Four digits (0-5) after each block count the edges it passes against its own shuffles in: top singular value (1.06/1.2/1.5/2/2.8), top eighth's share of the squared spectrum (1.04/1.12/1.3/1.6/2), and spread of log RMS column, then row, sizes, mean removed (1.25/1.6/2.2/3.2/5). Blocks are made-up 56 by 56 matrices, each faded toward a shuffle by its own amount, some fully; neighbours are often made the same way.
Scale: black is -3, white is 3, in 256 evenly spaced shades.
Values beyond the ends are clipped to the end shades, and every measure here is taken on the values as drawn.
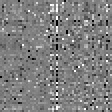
4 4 2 1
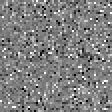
0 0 0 0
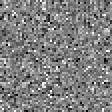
3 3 1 1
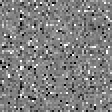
3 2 1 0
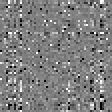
4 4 3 2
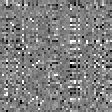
4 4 3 2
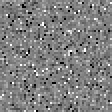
1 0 0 0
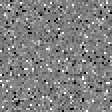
1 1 0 0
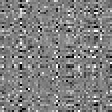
4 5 3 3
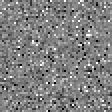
2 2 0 0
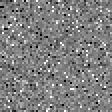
1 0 0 0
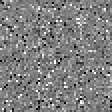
2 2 1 0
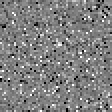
0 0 0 0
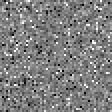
0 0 0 0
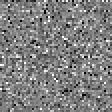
2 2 0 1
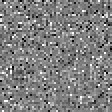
3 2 0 1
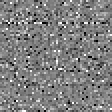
3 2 0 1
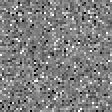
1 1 0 0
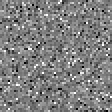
1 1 0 0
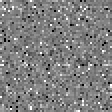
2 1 0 0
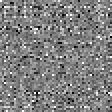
3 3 1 2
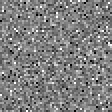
0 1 0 0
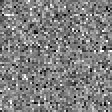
1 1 0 2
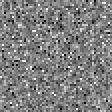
0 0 0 0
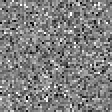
0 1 0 1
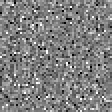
3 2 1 0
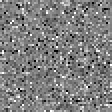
2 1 0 0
